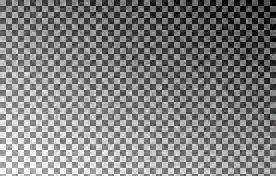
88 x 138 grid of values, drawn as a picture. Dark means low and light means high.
The top right is the ninth with the lowest average. The field is checkered. No row or column stands out. The field climbs toward the bottom left. Overall the values sit about 50% of the way up the scale. The bottom left is the ninth with the highest average. Neither half mirrors the other.
